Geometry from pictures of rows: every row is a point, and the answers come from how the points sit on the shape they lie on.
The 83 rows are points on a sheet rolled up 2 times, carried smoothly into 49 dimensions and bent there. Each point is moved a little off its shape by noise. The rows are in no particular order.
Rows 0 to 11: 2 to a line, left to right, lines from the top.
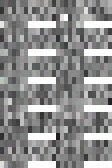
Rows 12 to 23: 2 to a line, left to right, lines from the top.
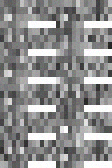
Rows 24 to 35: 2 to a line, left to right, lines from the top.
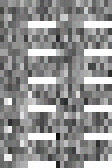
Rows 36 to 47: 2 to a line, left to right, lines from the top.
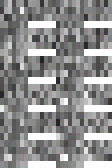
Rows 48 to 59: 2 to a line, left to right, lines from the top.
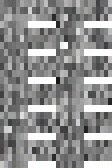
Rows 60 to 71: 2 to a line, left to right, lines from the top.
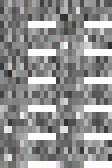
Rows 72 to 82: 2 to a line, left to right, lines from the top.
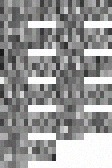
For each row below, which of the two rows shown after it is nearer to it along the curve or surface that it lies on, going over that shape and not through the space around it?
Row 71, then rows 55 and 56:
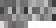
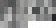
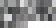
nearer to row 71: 55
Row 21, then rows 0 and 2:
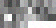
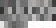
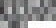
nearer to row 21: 0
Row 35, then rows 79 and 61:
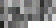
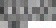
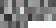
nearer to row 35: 61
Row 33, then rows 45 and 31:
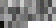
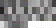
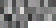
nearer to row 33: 31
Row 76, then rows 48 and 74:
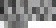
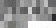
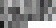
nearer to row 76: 48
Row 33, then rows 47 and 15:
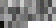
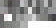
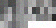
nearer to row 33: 47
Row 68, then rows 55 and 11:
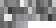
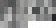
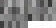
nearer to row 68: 55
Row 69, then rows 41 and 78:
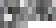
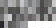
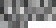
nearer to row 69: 41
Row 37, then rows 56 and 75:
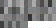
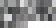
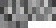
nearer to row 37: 75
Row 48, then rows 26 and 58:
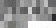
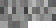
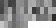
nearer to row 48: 58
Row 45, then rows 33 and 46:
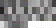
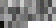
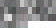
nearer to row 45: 46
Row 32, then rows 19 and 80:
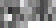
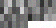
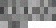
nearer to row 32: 19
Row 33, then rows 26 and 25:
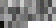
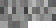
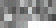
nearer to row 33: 25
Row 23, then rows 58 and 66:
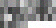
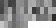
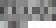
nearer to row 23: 58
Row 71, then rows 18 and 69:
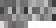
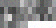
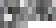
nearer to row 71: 18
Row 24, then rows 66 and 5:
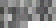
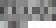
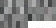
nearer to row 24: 5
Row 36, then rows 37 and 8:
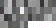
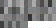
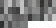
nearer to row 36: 8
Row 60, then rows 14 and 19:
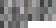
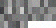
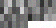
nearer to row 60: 14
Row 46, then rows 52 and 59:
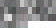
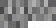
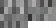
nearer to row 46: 59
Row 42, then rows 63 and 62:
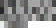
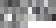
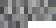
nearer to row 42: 62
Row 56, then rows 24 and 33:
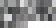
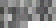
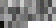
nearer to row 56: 33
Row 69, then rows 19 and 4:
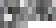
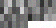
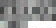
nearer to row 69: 19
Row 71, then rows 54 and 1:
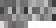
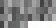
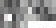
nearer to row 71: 54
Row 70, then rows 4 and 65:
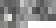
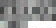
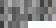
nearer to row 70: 65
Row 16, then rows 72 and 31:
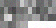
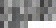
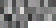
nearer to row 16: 72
